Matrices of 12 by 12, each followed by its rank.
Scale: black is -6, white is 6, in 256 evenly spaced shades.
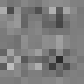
two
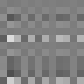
one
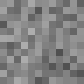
full rank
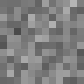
full rank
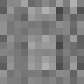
two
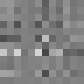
two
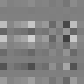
one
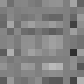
two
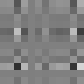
one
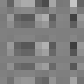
one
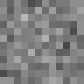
full rank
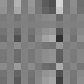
one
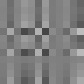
one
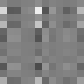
one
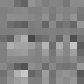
two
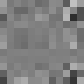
two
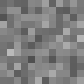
full rank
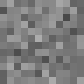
full rank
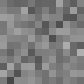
full rank
